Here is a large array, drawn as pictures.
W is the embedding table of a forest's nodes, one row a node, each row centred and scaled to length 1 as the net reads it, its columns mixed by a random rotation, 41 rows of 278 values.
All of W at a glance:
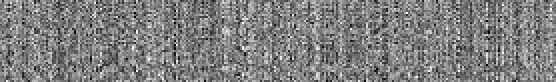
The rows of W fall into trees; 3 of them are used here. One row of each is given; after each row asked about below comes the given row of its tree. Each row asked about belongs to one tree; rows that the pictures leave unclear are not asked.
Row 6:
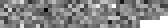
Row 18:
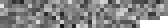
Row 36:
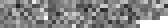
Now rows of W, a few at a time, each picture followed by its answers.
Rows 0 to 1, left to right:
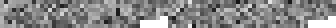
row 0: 6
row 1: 6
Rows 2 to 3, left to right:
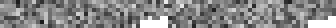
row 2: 36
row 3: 6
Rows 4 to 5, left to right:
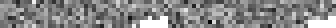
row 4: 36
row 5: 36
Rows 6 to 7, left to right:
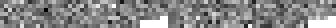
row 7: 36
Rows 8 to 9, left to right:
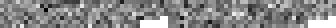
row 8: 6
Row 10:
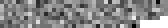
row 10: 18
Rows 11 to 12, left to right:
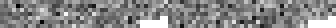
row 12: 36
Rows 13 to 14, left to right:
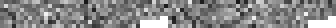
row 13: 36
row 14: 6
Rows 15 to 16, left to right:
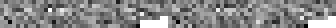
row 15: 6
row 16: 6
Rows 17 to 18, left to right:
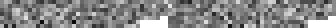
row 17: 36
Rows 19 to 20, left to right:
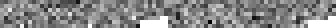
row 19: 6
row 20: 36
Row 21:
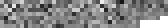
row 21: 6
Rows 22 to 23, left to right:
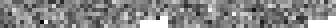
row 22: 36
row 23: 36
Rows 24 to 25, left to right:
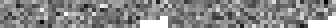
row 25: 18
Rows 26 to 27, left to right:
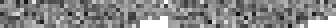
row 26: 36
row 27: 36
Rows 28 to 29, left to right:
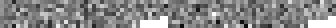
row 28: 36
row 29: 36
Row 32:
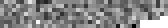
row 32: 18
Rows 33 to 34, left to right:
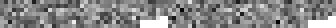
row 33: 6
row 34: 6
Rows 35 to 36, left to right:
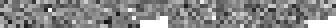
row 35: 6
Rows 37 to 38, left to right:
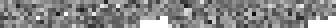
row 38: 36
